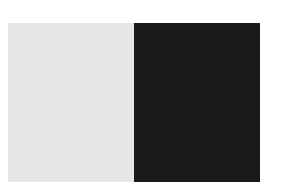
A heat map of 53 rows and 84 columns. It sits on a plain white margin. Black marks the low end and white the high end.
It is made of 1 by 2 panels. Panel 1,1: very high, flat. Panel 1,2: very low, flat.
